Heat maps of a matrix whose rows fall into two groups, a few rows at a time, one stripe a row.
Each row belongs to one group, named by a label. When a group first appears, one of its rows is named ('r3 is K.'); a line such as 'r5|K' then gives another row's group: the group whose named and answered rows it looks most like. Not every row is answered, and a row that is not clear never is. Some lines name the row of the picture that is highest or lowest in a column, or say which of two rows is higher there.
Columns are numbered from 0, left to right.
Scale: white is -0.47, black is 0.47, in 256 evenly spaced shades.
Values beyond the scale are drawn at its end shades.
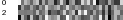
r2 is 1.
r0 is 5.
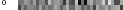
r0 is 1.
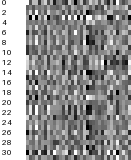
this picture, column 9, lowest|30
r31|5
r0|5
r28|5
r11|5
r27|1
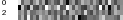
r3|1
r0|5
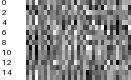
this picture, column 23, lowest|5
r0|1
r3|1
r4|1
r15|1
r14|1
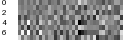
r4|1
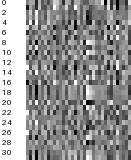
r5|5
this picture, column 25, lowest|0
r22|5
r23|5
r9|1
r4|1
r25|1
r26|5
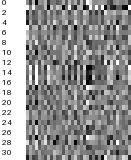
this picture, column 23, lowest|1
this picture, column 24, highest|15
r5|5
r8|1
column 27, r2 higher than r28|No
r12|5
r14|1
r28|5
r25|1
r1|5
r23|5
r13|1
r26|1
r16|1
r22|5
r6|5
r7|5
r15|1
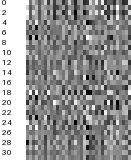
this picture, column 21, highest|18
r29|1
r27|1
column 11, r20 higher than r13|No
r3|5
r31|1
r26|5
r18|1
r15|1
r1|5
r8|5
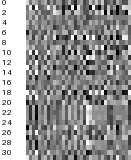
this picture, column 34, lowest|18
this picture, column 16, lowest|25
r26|1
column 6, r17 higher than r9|Yes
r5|5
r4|5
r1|1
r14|1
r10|1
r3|1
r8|5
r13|5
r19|1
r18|5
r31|5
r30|1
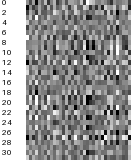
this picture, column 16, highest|21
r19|1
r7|5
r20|1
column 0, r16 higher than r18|Yes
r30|1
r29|5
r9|1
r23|1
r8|1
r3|1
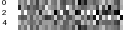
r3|5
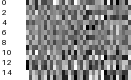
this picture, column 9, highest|15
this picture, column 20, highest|5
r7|1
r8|5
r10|1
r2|1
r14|5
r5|1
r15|5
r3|5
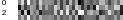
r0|1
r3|1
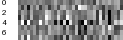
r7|1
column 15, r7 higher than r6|No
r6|1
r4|1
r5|1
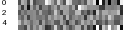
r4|5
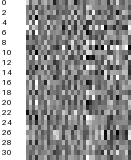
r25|5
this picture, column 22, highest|11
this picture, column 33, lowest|9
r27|5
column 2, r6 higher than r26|Yes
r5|5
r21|1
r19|1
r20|1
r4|1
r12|5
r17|1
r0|5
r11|1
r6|1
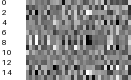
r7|1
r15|1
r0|5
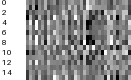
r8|1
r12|1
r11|1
